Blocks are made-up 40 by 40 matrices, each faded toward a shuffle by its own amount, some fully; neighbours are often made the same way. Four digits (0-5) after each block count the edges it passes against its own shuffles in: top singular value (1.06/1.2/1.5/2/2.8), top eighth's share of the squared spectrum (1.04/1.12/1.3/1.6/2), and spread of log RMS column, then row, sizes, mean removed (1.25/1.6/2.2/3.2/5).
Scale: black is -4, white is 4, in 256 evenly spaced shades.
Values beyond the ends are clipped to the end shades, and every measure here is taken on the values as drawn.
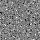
2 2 0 0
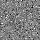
0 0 0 0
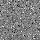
0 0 0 0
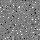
1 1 0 0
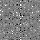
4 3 1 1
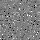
1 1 0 0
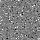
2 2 0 1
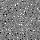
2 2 0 0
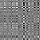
5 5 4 3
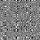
4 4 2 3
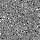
2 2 0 0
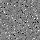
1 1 0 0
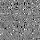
3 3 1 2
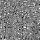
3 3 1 1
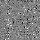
3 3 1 0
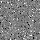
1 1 0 0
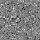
3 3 0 1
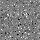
2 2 0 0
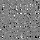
2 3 2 2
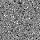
0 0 0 0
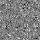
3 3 1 1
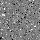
0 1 0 0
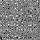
3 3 1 1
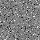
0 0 0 0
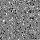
2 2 0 0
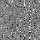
2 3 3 0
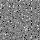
1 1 1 0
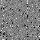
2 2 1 1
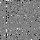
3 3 1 1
